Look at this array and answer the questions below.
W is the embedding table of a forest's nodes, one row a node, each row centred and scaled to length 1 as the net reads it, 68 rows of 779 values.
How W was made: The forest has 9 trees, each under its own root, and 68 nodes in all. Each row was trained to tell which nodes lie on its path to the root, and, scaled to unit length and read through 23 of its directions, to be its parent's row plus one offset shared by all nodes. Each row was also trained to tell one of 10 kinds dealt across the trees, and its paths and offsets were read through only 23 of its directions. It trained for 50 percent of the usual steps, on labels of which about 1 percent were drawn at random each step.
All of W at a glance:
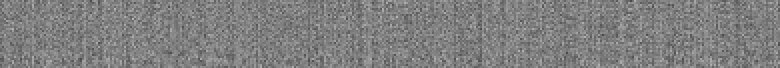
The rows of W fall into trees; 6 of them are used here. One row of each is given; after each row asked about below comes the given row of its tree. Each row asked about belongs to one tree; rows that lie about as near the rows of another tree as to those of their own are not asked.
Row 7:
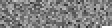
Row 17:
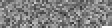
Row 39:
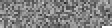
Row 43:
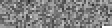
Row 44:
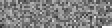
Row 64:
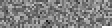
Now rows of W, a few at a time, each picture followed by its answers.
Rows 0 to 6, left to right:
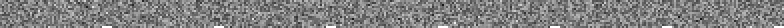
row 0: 64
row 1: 44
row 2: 43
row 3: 43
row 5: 44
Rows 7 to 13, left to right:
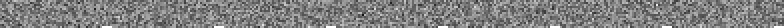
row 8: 43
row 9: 43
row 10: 44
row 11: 43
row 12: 7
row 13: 64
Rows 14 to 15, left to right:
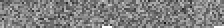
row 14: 39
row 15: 43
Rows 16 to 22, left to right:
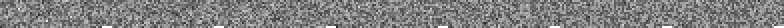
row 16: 17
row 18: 39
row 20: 7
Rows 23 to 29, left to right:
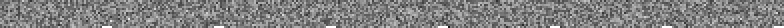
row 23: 39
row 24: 17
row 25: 44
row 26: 17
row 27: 44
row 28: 7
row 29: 7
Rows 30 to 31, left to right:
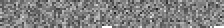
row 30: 64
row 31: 43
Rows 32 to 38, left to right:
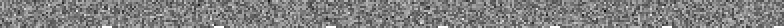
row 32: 43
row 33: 17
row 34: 64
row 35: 64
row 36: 44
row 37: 44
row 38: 7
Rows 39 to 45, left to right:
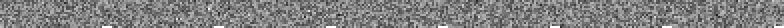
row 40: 7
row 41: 44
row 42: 43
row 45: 43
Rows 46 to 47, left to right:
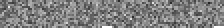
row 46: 64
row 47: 7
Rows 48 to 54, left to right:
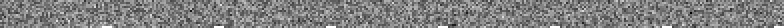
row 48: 43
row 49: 7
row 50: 17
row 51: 64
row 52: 17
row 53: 43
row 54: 7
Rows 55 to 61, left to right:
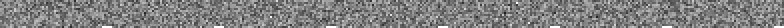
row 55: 17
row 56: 44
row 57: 64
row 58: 44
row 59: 44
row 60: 44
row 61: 64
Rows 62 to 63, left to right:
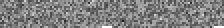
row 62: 43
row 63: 44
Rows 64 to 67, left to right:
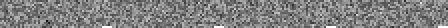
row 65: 39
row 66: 17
